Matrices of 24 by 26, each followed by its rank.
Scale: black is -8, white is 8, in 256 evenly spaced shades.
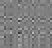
two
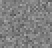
full rank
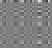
one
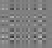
one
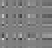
one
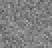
full rank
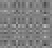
two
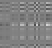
one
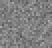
full rank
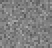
full rank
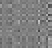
two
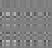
one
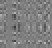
two
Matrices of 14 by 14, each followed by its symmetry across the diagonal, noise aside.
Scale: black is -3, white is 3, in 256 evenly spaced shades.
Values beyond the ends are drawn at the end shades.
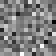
antisymmetric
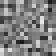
antisymmetric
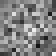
symmetric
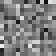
antisymmetric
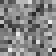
neither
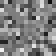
antisymmetric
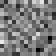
symmetric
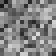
symmetric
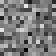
neither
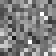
neither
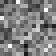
symmetric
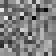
neither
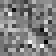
antisymmetric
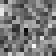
neither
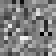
neither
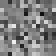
antisymmetric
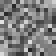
symmetric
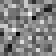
symmetric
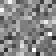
symmetric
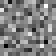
antisymmetric
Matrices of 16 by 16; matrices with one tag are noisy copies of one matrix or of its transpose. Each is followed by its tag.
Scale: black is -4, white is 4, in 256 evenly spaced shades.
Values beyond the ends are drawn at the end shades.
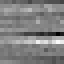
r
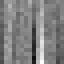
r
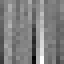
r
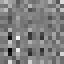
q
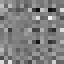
q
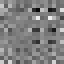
q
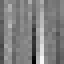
r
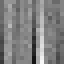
r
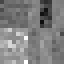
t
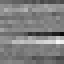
r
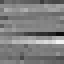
r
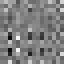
q
